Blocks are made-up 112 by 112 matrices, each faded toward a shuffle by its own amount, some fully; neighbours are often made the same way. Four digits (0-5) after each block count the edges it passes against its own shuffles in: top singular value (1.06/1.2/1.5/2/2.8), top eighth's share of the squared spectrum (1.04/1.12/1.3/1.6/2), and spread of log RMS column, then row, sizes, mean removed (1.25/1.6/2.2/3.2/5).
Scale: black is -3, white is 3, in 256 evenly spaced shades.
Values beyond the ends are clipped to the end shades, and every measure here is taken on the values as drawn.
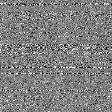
2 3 0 4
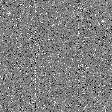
1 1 2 0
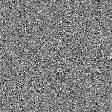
3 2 1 0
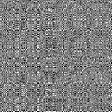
5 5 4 4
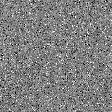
3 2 0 0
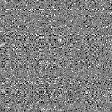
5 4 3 3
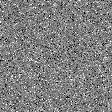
1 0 0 0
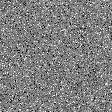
1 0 0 0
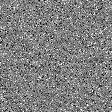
1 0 0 0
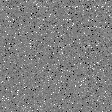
2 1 0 0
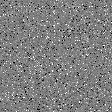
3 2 0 0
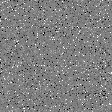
3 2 0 1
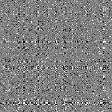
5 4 3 3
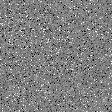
3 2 0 1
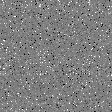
2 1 0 0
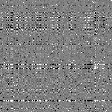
5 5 3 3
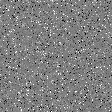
0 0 0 0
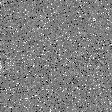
2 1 0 0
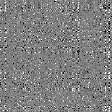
4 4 3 3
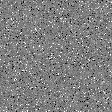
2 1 0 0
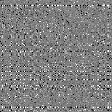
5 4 3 3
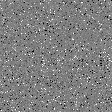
2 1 0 0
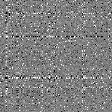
4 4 3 3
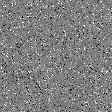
2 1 1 0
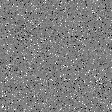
1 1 0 0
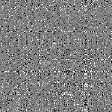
4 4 2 3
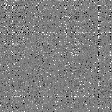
4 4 2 2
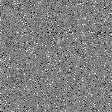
3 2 1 1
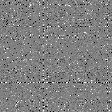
4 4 2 2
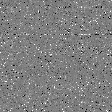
3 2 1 1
